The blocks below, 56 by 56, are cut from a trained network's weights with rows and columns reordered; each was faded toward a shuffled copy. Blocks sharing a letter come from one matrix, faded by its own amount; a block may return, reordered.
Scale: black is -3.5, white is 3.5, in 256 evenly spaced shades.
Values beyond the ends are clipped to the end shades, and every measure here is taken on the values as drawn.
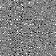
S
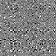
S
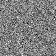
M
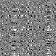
S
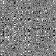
S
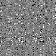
S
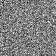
M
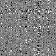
S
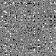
S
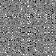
S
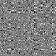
S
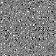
S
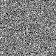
M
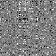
S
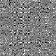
S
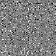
S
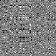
S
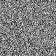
M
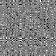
S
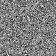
M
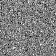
M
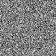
M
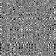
S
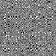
S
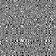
S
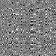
S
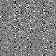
S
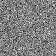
M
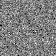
M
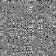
S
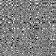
S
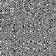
S
